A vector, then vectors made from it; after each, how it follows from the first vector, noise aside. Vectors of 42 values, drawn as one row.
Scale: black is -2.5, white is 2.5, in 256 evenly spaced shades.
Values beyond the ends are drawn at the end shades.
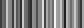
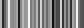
reversed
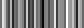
wrapped around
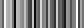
wrapped around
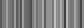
shrunk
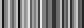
reversed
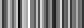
reversed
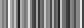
wrapped around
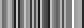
wrapped around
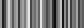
reversed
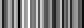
reversed
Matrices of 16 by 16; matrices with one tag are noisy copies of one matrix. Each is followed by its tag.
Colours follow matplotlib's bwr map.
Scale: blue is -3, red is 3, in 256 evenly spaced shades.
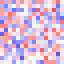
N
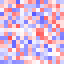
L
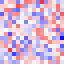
L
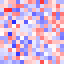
L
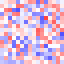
L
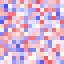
N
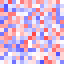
N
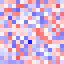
L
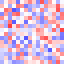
L
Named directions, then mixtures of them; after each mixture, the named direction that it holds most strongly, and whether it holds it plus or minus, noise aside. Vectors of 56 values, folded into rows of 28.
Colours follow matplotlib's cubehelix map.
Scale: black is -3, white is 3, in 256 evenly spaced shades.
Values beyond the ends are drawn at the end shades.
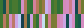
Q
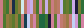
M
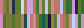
M, plus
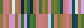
M, minus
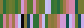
Q, plus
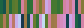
Q, plus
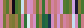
M, plus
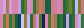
Q, minus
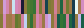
M, minus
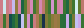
Q, minus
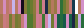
M, minus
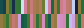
Q, plus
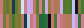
M, plus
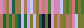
M, plus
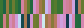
Q, plus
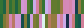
Q, plus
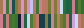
M, plus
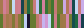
M, minus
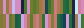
Q, minus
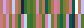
M, minus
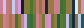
M, minus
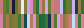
M, plus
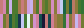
Q, minus
